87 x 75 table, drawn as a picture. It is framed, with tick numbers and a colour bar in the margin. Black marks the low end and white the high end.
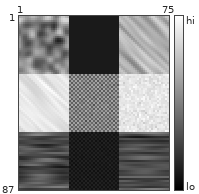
The table splits into 3 rows of 3 panels. Panel 1,1: middling, blotchy, strong in contrast. Panel 1,2: very low, flat. Panel 1,3: high, slanting down to the right. Panel 2,1: very high, slanting down to the right, faint in contrast. Panel 2,2: middling, checkered, strong in contrast. Panel 2,3: very high, fine-grained, faint in contrast. Panel 3,1: low, streaked across. Panel 3,2: very low, checkered, faint in contrast. Panel 3,3: low, streaked across.
